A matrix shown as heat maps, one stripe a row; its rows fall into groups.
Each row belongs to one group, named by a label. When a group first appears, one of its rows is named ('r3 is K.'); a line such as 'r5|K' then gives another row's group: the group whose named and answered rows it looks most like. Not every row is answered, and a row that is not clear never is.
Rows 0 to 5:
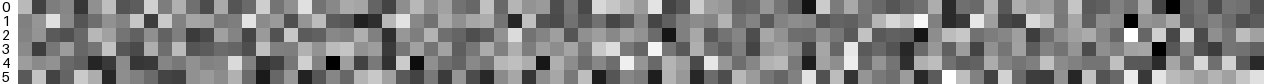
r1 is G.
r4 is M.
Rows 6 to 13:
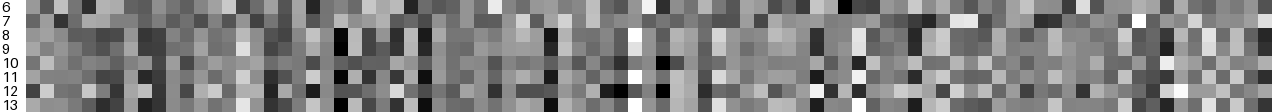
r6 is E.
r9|M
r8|M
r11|M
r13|M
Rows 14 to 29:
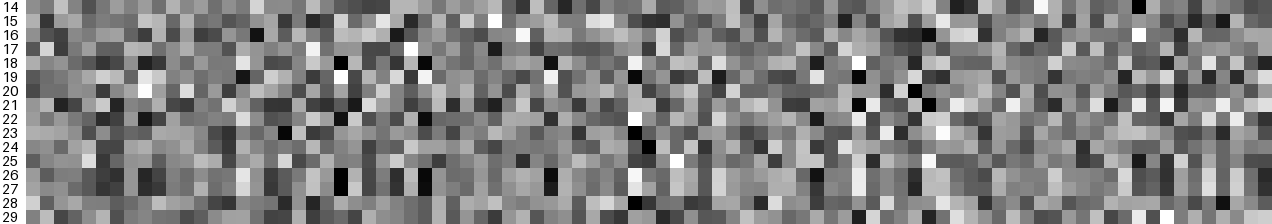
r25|G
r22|M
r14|G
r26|M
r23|E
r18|M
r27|M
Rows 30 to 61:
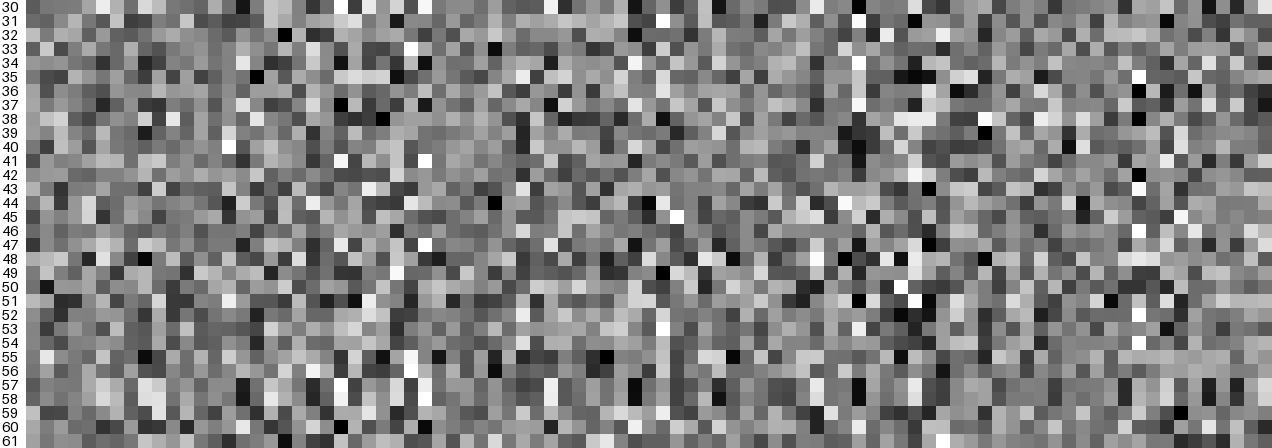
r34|M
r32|E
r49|G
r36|G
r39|E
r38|G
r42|G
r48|E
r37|M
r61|E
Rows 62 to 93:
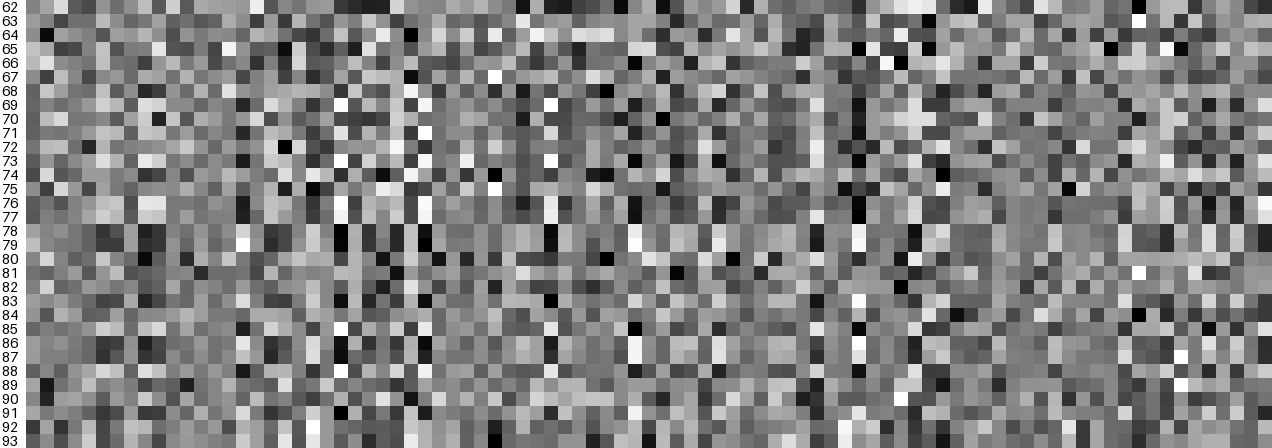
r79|M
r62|G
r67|E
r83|M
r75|E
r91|M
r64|E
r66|E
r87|M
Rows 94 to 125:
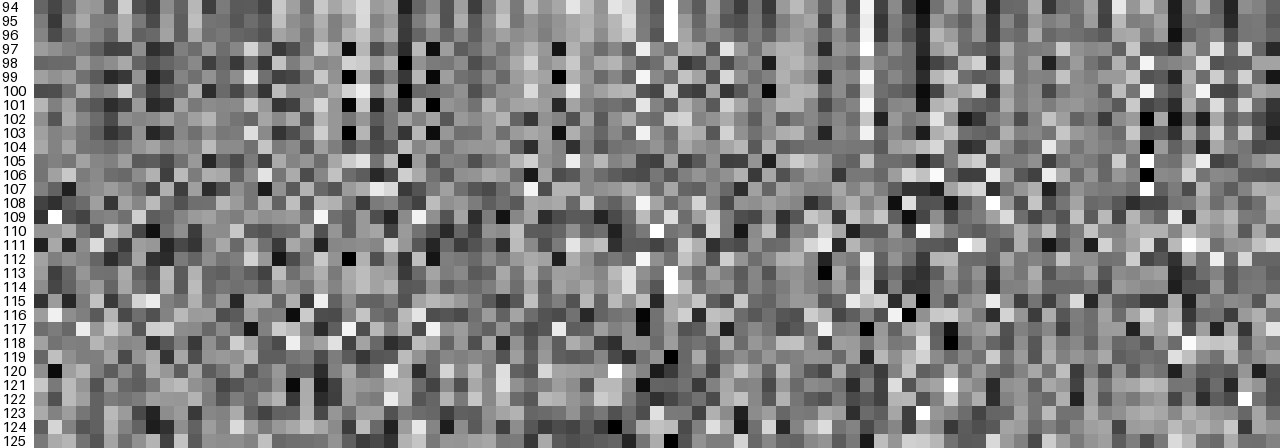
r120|E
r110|E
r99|M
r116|E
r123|E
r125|G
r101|M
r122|E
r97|M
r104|G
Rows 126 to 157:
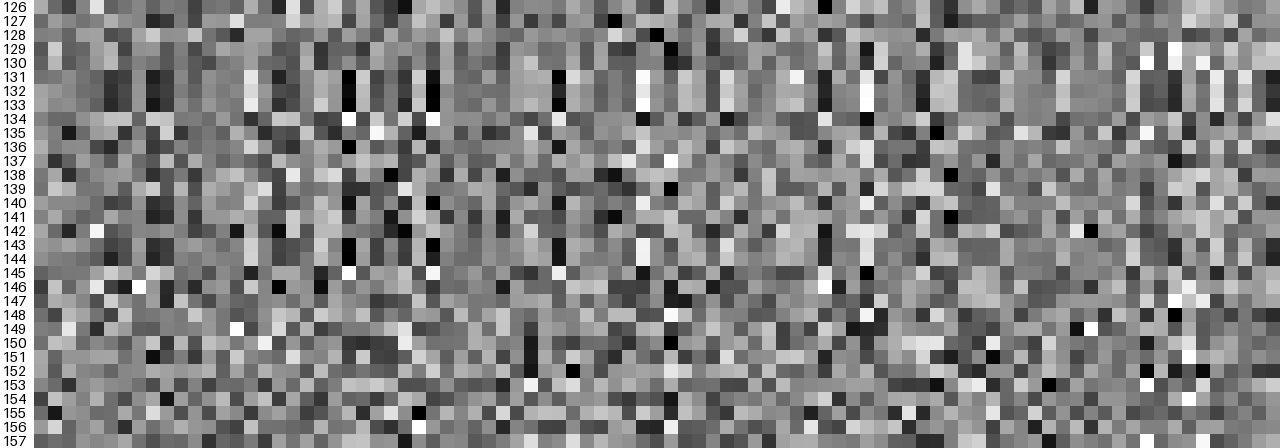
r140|M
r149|E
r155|E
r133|M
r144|M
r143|M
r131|M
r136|M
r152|G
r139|G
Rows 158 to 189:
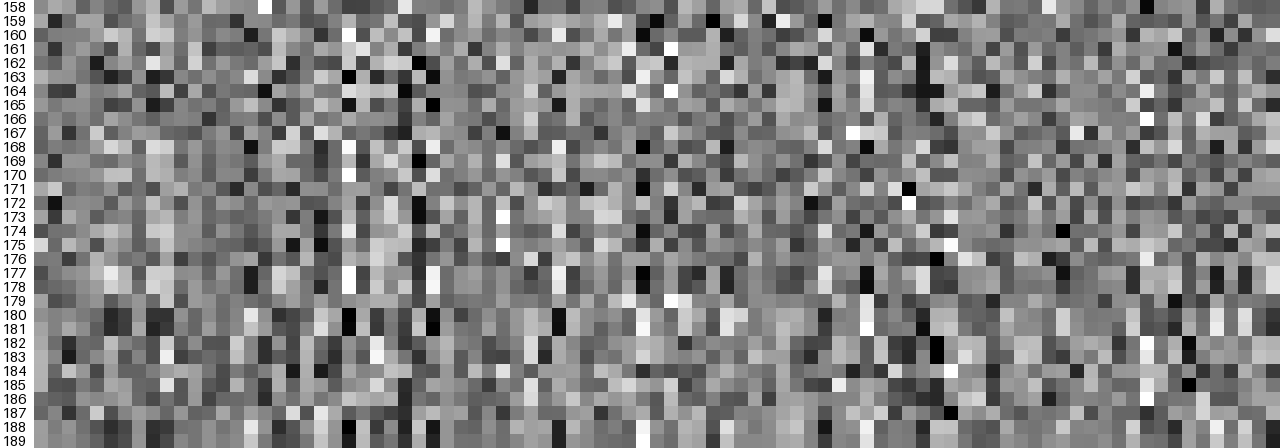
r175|E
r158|G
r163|M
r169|E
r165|M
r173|E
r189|M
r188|M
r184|E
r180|M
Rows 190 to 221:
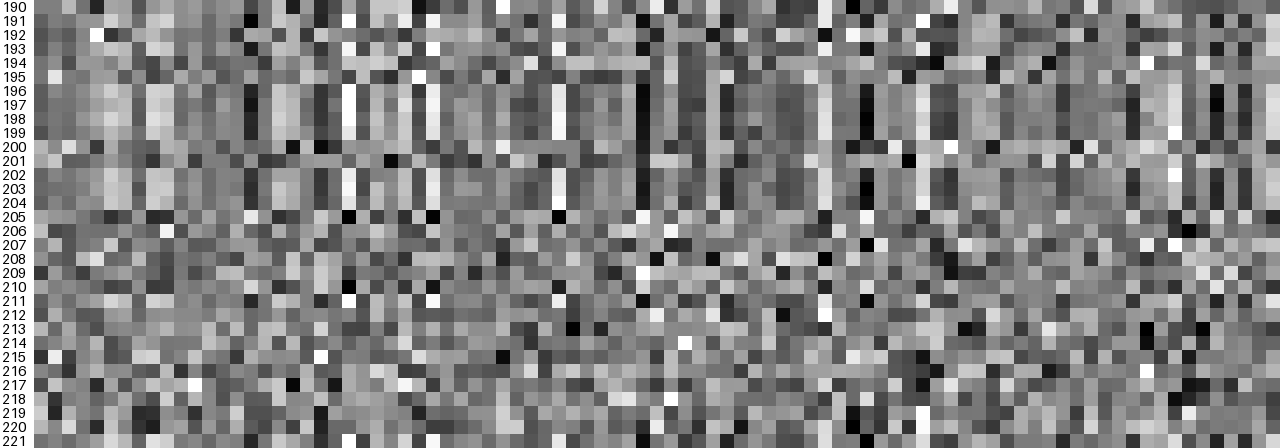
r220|E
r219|E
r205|M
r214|G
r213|G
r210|M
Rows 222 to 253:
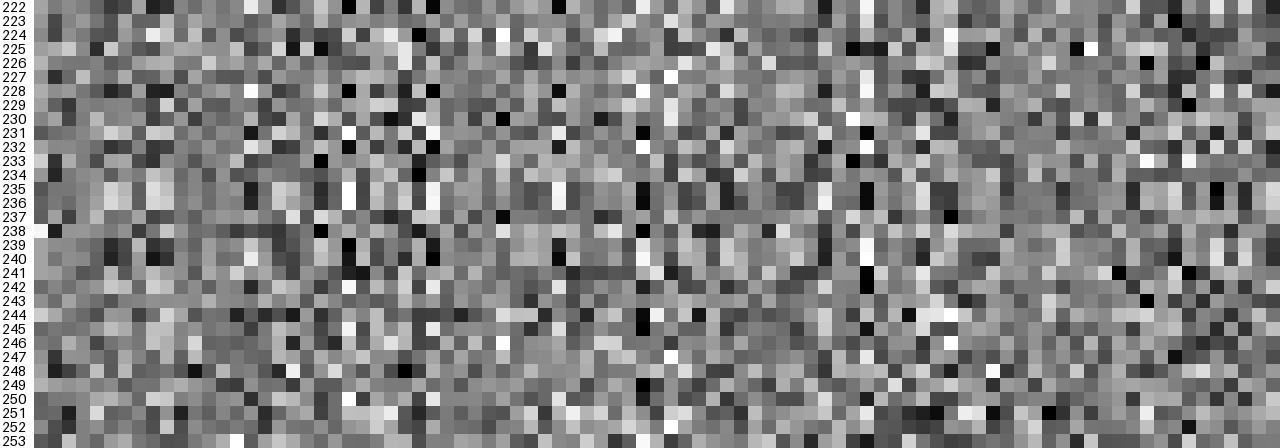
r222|M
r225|E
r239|M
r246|E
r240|M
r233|E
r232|M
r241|G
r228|M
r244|E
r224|E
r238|E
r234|E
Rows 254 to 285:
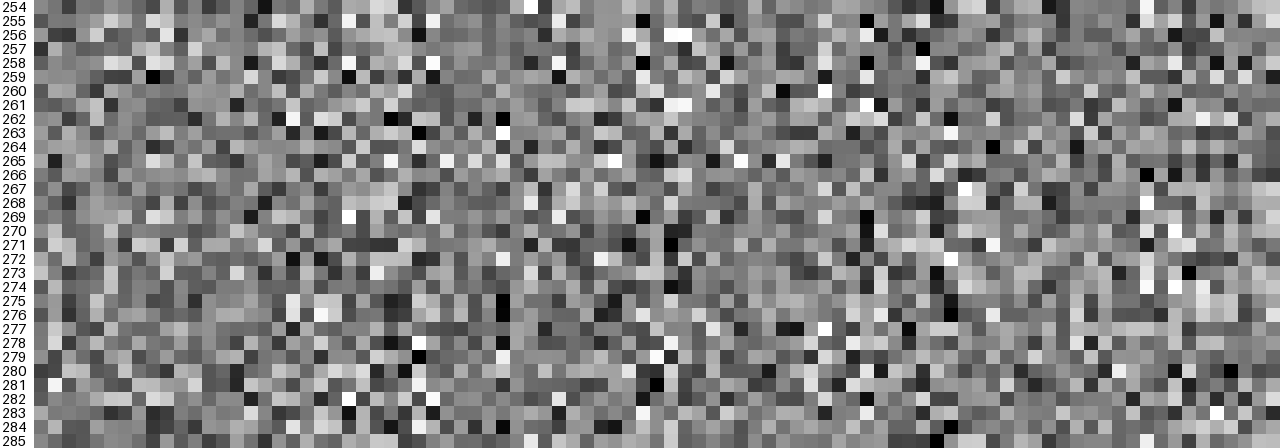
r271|G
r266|G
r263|E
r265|E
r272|E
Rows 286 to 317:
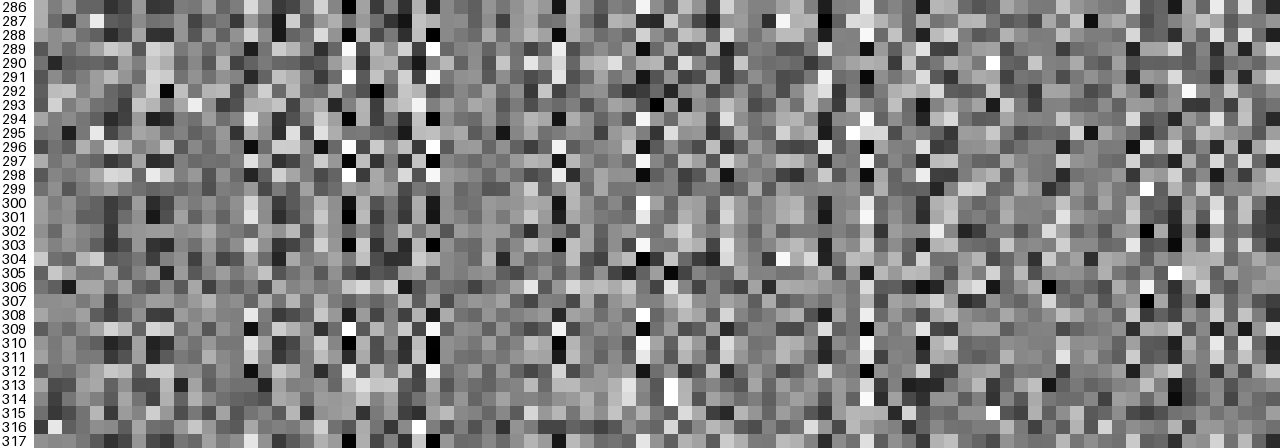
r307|G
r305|G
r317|M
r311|M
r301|M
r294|M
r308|M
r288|M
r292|G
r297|M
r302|G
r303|M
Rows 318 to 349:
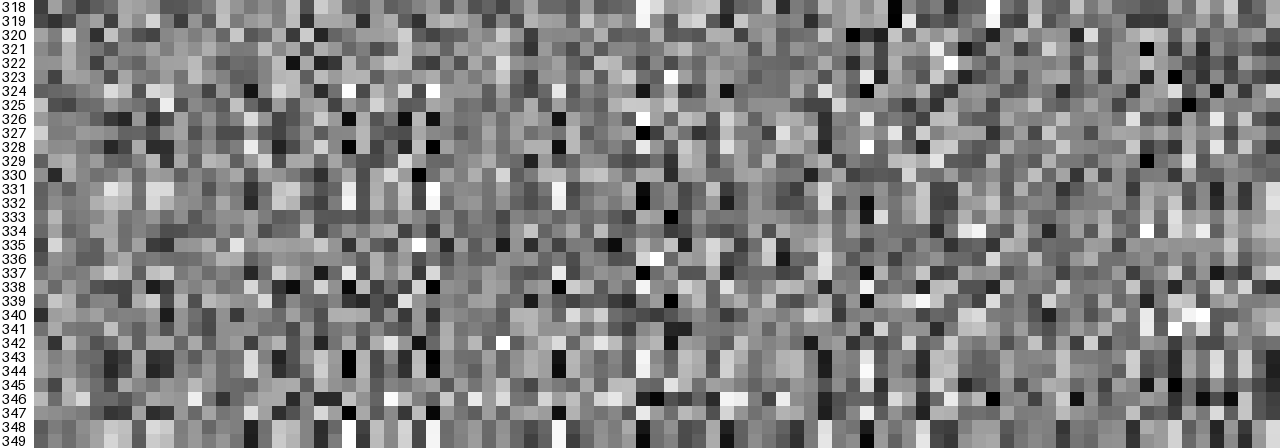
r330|E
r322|E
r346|E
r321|G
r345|G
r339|G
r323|G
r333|G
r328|M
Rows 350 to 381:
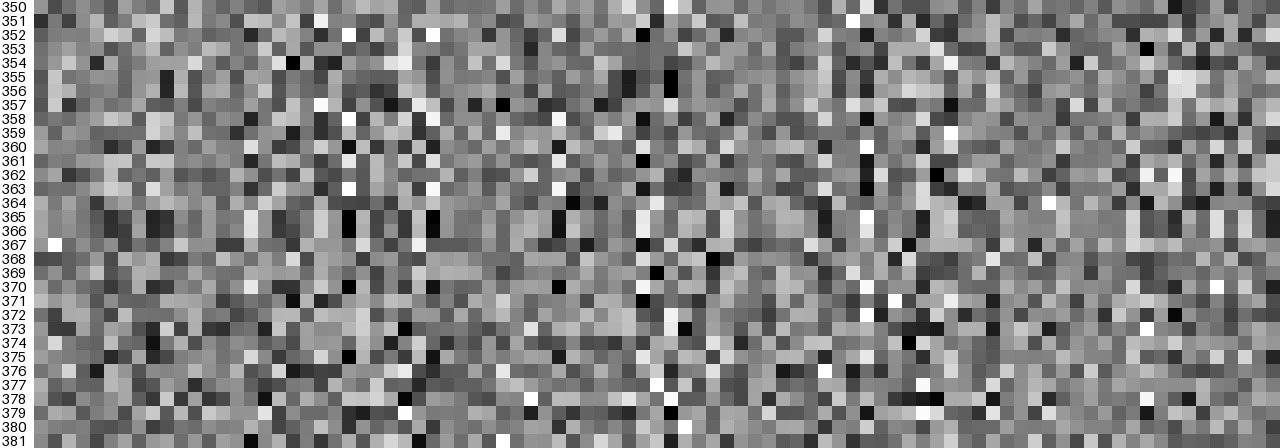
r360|M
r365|M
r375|M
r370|M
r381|E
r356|G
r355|G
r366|M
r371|E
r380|M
